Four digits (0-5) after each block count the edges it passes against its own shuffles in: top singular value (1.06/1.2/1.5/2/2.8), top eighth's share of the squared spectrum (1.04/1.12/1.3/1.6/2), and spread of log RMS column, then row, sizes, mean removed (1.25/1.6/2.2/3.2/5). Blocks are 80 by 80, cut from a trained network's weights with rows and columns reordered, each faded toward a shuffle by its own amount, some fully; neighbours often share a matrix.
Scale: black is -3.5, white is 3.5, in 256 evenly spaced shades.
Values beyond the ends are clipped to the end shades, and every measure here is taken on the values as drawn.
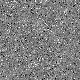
0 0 0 0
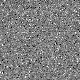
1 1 0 0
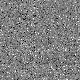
1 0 0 0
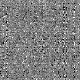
2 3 3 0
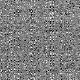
3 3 3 1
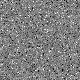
0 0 0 0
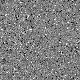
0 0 0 0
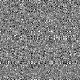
4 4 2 3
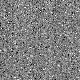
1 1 0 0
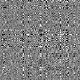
4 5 3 3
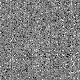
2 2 0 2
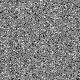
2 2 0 1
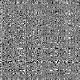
3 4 2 3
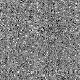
2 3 1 2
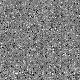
1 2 0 1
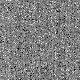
2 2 0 1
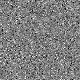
3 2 1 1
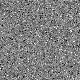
0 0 0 0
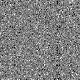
3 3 2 1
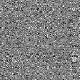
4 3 2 2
